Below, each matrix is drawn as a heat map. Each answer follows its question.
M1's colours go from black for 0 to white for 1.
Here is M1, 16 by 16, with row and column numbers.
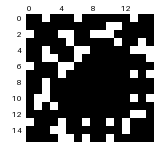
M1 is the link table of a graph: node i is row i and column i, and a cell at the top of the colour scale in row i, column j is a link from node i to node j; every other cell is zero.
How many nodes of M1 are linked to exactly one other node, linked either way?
2
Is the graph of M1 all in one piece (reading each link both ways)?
yes
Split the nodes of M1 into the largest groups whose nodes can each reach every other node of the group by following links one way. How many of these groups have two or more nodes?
1
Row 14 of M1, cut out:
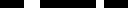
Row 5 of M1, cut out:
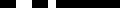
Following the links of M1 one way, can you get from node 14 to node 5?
yes
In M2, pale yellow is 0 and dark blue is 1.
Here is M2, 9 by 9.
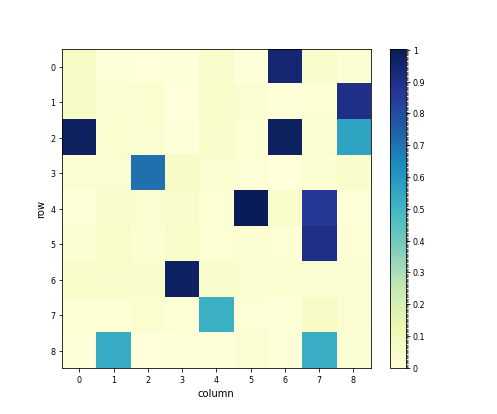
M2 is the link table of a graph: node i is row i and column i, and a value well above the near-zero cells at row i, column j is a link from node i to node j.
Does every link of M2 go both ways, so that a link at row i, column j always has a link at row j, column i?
no
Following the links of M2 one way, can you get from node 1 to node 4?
yes
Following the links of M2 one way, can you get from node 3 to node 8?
yes
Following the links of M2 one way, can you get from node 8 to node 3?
no
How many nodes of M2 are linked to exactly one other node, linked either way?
1
